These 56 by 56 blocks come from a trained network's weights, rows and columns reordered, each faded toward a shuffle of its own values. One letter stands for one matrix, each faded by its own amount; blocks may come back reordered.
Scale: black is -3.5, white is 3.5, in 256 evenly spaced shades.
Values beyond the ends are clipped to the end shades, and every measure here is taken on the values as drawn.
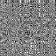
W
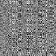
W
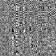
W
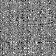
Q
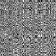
W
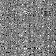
Q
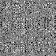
Q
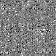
Q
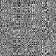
W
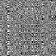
W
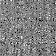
Q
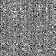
Q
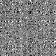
Q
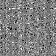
Q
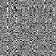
W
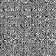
Q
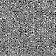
Q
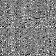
Q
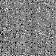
Q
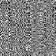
W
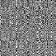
W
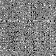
Q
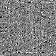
Q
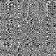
W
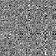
W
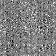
Q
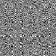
W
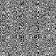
W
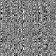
W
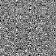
W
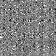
Q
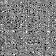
Q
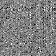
Q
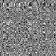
W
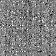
Q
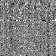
Q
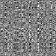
W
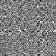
W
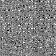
Q
